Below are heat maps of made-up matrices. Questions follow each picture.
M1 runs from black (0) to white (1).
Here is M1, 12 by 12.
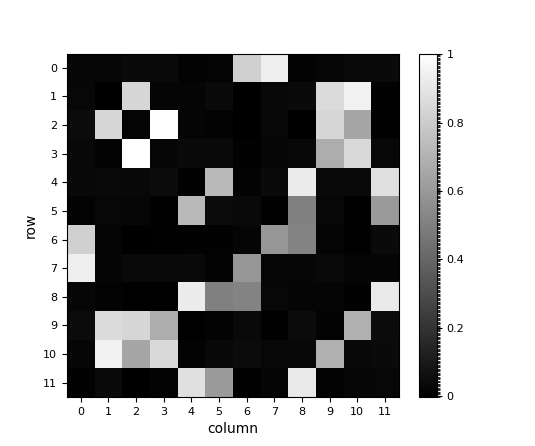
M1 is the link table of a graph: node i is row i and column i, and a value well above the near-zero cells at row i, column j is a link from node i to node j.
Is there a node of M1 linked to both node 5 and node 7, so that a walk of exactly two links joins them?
no
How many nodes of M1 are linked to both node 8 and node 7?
1
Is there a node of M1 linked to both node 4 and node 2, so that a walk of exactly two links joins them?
no
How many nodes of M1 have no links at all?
0
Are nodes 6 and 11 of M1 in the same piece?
yes
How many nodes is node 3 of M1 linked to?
3
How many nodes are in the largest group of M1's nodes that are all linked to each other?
4
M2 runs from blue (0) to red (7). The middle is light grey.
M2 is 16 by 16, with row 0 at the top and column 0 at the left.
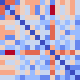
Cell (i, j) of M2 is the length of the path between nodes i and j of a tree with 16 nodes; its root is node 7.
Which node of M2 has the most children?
15
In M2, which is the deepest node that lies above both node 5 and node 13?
9
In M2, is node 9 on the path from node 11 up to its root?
yes
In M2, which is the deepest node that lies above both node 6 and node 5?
9
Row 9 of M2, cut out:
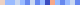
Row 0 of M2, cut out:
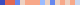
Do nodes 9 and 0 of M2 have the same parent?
no
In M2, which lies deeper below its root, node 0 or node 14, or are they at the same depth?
node 0
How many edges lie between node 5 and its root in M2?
2
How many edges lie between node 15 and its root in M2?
2
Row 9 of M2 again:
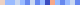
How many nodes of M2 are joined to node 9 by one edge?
4
